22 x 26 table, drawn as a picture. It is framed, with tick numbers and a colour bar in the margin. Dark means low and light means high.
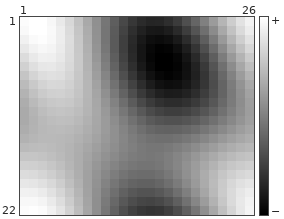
The middle left is the smoothest part. The ninth with the lowest average is the top middle. The top right is the roughest part. The top left is the ninth with the highest average.
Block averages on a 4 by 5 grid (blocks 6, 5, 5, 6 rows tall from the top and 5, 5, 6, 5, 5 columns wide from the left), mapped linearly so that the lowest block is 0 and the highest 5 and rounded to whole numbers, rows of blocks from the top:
5 3 0 0 3 | 4 3 1 0 2 | 4 3 2 2 3 | 5 3 1 2 4
